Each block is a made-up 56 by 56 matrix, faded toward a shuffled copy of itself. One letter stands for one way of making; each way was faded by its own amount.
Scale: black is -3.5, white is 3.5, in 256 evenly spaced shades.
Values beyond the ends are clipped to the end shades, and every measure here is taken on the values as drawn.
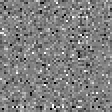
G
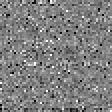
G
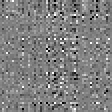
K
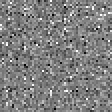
G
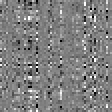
K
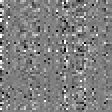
K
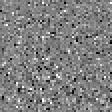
G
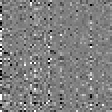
K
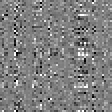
K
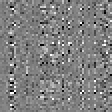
K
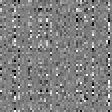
K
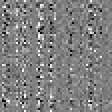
K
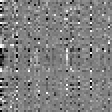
K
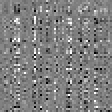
K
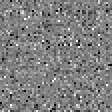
G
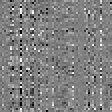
K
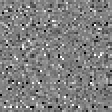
G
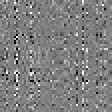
K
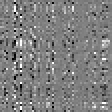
K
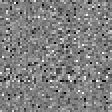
G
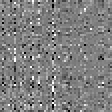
K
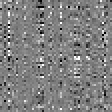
K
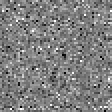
G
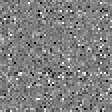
G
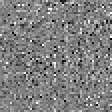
G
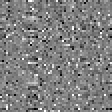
G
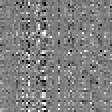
K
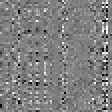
K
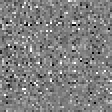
G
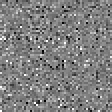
G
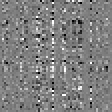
K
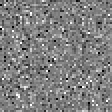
G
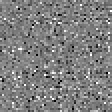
G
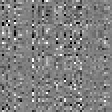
K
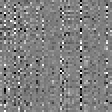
K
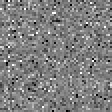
G
